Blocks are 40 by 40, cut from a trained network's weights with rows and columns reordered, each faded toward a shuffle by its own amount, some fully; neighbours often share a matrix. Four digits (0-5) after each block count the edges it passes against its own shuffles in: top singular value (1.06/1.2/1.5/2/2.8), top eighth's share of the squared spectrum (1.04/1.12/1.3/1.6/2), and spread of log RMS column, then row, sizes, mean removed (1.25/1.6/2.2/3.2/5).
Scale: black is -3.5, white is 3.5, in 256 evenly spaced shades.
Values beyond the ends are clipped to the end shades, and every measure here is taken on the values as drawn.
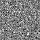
0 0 0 0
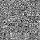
3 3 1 2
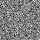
0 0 0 0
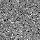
0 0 0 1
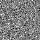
1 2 0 0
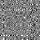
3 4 2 2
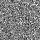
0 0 0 0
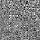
3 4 2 2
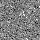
0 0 0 0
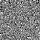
2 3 1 1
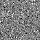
0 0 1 0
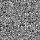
2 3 1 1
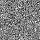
1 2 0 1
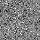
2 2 1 0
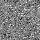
1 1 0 0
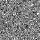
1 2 0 0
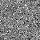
0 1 0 0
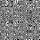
3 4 2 2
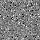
0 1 0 1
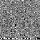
3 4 1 2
